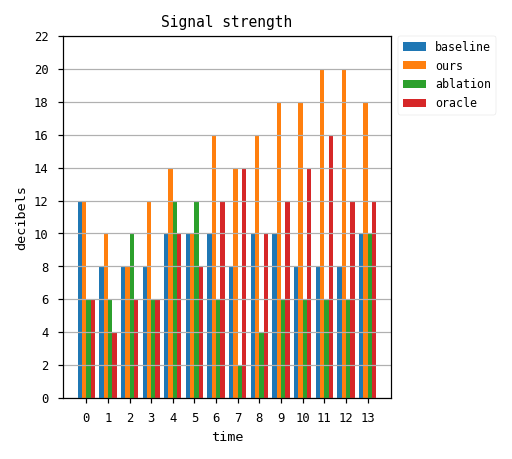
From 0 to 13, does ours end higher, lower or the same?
higher
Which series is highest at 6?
ours
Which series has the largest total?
ours
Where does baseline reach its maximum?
0
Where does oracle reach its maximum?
11
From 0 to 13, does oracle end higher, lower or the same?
higher
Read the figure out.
Title: Signal strength
x-axis: time, ticks 0 1 2 3 4 5 6 7 8 9 10 11 12 13
y-axis: decibels, ticks 0 2 4 6 8 10 12 14 16 18 20 22
Legend: baseline, ours, ablation, oracle
Values:
baseline: 12 8 8 8 10 10 10 8 10 10 8 8 8 10
ours: 12 10 8 12 14 10 16 14 16 18 18 20 20 18
ablation: 6 6 10 6 12 12 6 2 4 6 6 6 6 10
oracle: 6 4 6 6 10 8 12 14 10 12 14 16 12 12
